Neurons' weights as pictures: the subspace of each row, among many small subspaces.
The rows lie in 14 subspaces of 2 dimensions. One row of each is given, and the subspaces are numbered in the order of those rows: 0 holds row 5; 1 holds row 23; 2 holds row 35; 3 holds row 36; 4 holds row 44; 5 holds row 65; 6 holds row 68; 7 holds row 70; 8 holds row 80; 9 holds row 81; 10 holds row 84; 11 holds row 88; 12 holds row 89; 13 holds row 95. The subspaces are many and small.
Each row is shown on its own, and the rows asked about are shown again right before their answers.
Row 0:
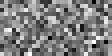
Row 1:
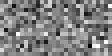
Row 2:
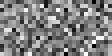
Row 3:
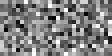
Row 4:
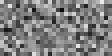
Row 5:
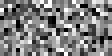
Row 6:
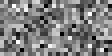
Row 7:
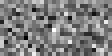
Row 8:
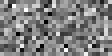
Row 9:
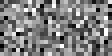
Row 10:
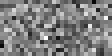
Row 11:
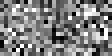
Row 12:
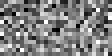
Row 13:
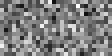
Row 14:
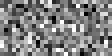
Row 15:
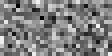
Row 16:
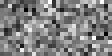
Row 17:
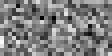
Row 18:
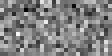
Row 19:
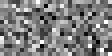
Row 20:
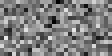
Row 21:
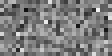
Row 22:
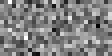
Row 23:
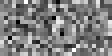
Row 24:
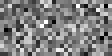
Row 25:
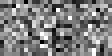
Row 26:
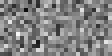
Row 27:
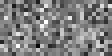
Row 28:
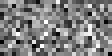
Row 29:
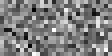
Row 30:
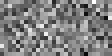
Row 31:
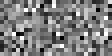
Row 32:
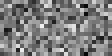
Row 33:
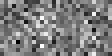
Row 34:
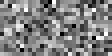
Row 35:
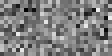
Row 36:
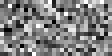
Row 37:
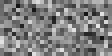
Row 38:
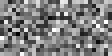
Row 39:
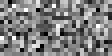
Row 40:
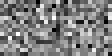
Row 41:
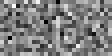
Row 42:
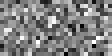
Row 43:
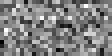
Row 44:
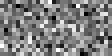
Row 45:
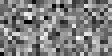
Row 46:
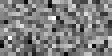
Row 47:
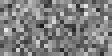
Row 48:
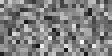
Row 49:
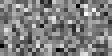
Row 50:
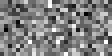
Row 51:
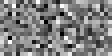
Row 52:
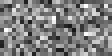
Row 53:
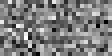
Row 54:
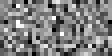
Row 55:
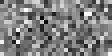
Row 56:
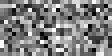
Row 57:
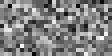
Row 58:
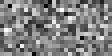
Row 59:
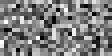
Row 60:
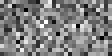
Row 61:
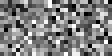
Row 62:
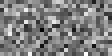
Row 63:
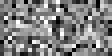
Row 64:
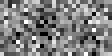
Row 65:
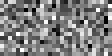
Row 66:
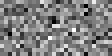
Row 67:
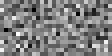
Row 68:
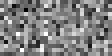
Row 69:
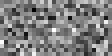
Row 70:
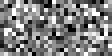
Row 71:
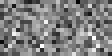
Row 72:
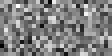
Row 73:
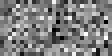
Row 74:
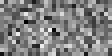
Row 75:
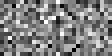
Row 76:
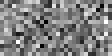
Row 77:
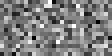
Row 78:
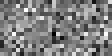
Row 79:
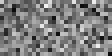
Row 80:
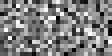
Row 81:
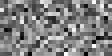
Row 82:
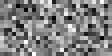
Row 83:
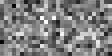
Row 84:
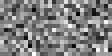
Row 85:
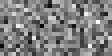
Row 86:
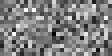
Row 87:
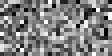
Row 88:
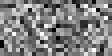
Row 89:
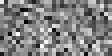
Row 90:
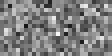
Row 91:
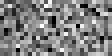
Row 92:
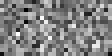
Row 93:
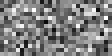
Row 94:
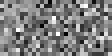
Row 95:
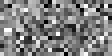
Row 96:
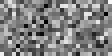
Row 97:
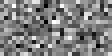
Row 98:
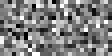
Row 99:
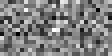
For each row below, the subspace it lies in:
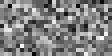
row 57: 3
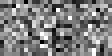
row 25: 11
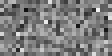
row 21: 2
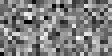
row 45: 12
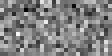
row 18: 6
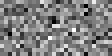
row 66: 12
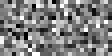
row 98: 10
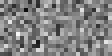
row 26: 6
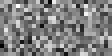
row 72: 4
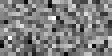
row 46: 1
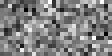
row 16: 3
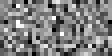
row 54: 1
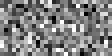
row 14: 4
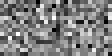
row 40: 5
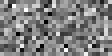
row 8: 7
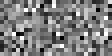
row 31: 5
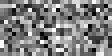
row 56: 11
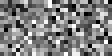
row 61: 8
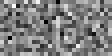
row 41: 8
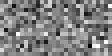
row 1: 10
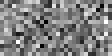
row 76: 13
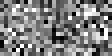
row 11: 2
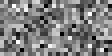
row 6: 3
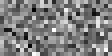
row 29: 10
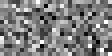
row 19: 7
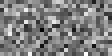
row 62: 12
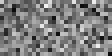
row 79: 0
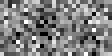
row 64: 11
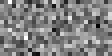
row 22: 10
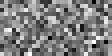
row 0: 9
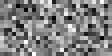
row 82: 7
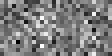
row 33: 11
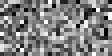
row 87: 2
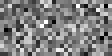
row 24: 13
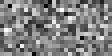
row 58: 3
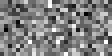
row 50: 8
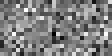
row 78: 5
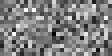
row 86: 5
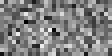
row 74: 12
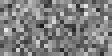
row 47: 13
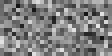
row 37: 7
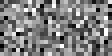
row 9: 5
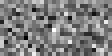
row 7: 6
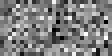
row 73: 5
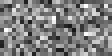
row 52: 13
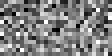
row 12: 2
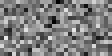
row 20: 12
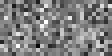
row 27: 4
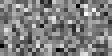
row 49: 4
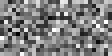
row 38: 2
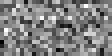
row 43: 13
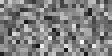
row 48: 12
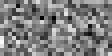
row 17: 7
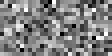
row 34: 3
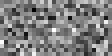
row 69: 6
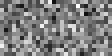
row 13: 4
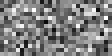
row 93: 6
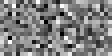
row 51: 8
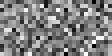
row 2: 9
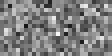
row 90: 0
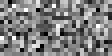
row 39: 6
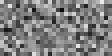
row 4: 3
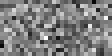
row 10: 11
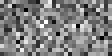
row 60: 13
